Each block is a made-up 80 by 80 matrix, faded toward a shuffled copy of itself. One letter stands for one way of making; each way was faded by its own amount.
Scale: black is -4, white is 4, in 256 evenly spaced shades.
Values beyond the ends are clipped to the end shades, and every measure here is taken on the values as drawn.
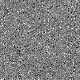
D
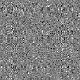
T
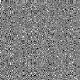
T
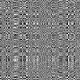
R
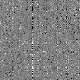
T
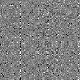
T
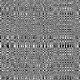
R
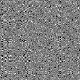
T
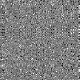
T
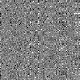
T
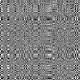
R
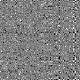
T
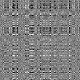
R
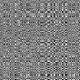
R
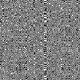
T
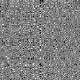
T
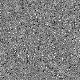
D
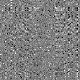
T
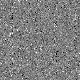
D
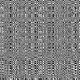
R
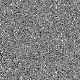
D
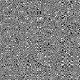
T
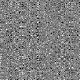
T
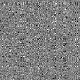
T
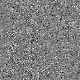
D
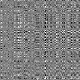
R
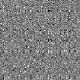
T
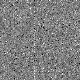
D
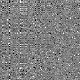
T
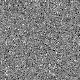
D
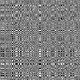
R
